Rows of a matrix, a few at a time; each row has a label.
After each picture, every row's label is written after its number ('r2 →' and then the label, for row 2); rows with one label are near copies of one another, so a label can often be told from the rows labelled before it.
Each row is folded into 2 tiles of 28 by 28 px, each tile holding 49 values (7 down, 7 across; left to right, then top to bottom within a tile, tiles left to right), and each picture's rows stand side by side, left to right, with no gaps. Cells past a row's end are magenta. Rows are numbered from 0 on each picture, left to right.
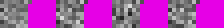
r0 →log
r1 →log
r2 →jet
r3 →log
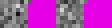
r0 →jet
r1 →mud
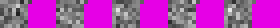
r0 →jet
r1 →log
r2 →mud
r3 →log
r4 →mud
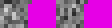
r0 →mud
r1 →jet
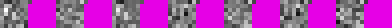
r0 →mud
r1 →log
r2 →mud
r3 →jet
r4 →log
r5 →jet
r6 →log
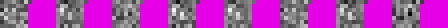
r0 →log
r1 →mud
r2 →jet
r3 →mud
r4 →mud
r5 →log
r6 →mud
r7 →jet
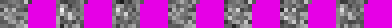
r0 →log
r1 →mud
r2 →mud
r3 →log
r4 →log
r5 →log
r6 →mud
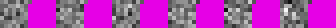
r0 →jet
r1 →log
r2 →jet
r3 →log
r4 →log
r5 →mud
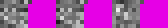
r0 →log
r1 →log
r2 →mud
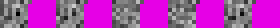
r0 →jet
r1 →jet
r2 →log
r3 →log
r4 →jet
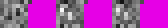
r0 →jet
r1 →mud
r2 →mud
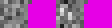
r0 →jet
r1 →mud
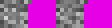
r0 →log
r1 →log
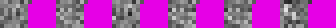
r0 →jet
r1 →log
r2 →jet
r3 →log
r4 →log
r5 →mud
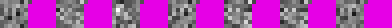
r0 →jet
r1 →log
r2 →mud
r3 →jet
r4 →log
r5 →log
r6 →jet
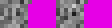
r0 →jet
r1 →jet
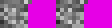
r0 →log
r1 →log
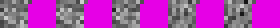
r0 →log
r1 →log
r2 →log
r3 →jet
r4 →jet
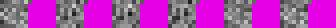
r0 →log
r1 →jet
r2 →jet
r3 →jet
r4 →log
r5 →log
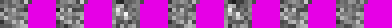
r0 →log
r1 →log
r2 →mud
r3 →log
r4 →mud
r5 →log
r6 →log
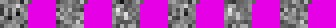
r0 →jet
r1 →log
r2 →mud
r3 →jet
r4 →mud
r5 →log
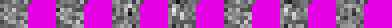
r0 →log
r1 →log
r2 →jet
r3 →mud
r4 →log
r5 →mud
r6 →jet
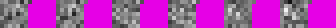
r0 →jet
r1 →jet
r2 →log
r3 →log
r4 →mud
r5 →mud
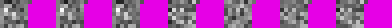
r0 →mud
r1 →mud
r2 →mud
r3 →log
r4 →jet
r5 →log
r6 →log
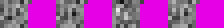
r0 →jet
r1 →jet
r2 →mud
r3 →jet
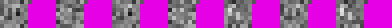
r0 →jet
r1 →log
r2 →jet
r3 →log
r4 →mud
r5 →jet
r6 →mud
